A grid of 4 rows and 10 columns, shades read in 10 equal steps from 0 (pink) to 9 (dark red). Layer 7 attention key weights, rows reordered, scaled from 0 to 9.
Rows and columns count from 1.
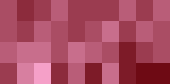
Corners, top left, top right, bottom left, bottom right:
5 4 6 9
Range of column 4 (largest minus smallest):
3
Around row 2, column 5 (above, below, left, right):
6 3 5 5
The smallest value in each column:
4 2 0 4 3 4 3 4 4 4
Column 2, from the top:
7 6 3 2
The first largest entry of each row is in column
2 2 8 9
